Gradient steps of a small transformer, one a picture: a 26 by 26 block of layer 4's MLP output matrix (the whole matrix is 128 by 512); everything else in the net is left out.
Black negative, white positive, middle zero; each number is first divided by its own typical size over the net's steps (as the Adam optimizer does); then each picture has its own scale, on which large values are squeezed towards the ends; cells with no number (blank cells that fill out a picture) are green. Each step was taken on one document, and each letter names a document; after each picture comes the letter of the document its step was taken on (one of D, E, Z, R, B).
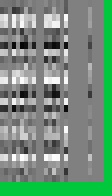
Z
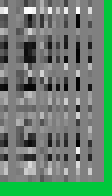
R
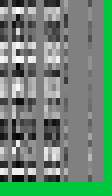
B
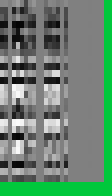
B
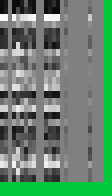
B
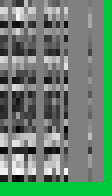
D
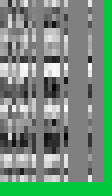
Z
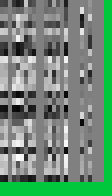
D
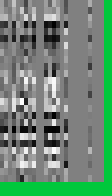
Z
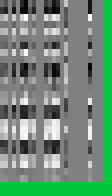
Z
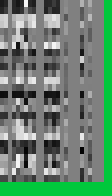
D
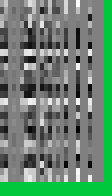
R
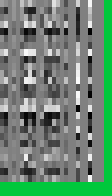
R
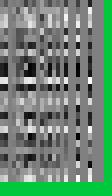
R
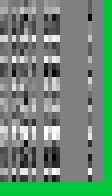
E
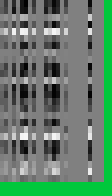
Z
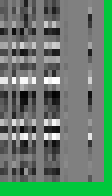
E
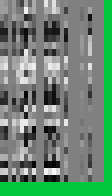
D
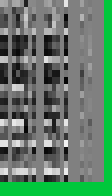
D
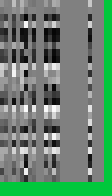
E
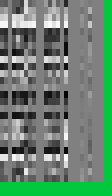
D
